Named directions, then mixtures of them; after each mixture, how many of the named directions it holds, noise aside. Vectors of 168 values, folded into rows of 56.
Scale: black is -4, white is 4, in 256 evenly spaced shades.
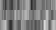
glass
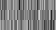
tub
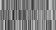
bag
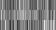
three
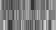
two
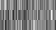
three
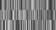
one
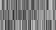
one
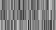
two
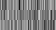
one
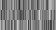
two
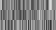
two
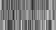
two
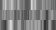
one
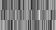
three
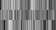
two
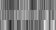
two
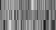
three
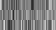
two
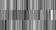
three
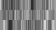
two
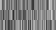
one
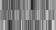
two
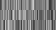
one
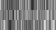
three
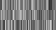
two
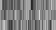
three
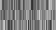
three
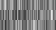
three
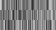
one
